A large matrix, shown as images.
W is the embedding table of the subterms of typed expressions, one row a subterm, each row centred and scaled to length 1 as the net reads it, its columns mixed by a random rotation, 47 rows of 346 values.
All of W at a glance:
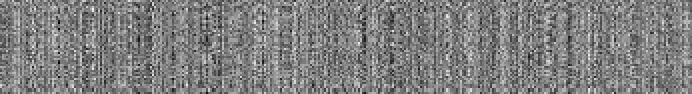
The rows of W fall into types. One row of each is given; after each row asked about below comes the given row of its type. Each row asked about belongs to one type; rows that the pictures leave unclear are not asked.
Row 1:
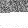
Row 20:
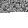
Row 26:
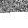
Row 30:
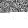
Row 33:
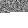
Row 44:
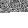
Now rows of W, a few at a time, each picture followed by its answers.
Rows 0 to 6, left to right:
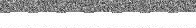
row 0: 33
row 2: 20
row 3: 26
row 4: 33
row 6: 1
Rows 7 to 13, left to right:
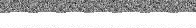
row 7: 44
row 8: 20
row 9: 20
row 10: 30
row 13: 20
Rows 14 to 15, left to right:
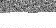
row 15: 26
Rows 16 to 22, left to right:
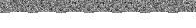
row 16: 1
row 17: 44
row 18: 26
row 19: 20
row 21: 1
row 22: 26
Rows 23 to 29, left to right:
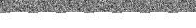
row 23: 26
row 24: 1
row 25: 44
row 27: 44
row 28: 33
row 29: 44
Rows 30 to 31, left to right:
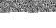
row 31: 30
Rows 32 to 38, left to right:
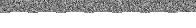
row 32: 26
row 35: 20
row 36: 1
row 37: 20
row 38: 30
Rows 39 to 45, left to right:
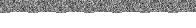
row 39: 26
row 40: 1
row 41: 1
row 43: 1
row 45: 44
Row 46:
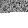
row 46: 20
